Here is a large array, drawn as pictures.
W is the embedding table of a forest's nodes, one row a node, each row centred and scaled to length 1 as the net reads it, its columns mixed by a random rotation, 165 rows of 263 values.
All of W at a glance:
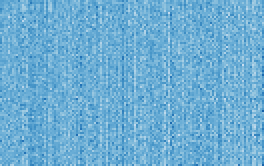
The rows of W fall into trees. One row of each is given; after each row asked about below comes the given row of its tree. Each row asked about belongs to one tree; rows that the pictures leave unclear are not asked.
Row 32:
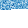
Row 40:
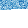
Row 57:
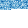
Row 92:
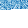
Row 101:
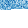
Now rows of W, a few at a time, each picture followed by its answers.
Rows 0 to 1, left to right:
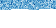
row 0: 57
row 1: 101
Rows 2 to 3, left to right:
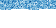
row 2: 101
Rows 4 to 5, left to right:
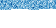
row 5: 101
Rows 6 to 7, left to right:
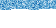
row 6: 32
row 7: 101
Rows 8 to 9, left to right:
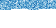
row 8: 101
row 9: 101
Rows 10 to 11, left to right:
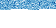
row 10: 101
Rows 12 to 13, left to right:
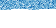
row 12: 40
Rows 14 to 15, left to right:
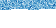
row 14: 32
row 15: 40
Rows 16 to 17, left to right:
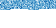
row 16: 92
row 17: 92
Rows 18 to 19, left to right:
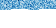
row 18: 101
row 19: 32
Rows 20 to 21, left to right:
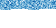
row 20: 101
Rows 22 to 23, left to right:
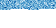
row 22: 101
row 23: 40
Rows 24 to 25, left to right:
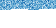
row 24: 92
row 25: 92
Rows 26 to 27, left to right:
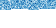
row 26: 92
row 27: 40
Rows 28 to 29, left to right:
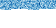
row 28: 57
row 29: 57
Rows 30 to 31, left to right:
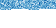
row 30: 101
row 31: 57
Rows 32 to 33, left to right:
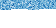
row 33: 57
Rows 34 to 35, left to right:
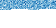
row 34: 92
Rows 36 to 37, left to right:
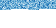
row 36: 40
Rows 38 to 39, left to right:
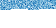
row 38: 92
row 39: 40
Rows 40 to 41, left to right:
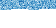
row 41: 92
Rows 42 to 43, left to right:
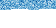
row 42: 40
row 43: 101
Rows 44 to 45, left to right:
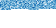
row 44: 32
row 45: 101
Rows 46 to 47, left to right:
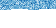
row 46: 40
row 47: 92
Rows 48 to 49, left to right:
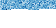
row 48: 32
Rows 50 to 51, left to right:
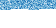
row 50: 92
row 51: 40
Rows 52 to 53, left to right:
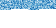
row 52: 92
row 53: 32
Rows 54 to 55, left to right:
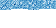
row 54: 40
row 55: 101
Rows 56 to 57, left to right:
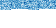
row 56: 57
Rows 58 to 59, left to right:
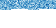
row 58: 101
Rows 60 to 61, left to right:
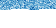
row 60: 40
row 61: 32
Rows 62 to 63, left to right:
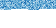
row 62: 57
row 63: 92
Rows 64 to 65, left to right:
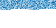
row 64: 92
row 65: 57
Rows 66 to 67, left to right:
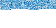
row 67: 32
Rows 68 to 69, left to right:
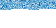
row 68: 40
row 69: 57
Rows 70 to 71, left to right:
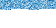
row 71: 40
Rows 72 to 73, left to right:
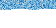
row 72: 40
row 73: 57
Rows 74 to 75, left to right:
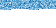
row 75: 57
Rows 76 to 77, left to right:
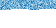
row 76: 40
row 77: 32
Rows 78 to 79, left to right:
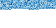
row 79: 40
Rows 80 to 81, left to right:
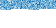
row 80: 92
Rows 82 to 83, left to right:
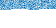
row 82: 40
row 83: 32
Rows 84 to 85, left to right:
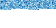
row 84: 57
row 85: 57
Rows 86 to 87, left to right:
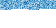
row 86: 57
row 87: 57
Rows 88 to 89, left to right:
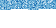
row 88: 92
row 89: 101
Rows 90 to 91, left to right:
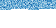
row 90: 92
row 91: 40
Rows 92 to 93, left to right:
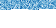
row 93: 57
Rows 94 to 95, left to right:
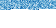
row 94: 92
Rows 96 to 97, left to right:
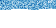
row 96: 40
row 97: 101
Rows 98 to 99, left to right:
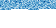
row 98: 32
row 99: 32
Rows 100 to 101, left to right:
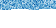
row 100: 32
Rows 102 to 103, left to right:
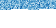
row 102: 92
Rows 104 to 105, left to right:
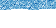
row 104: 40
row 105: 40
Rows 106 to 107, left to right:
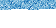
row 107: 40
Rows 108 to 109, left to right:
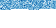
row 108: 40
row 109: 101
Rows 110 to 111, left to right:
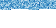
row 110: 57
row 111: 57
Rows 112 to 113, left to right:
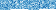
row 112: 101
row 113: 57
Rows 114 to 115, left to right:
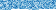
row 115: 57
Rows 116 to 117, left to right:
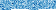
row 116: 32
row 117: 101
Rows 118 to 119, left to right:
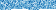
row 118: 101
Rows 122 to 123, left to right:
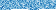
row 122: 40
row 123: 32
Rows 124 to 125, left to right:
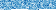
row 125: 57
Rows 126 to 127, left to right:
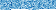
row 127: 57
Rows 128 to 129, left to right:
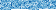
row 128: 57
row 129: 57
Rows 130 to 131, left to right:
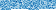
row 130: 32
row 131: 40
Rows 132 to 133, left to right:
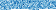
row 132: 92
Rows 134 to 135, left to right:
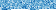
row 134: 32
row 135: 32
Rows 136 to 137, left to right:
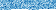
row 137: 57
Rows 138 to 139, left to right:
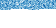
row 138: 101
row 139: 57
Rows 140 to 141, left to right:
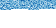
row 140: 40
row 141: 40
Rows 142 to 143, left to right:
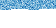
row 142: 32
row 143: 92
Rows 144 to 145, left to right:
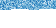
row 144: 32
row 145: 101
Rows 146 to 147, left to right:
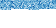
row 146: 57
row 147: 57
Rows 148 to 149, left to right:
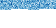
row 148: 57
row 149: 57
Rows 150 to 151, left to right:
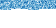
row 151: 92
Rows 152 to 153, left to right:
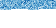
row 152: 57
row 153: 40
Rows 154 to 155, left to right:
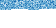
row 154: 101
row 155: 92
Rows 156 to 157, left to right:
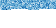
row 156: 32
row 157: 57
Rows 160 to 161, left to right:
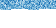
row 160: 101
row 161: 57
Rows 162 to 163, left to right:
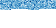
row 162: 57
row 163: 101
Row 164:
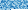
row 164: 57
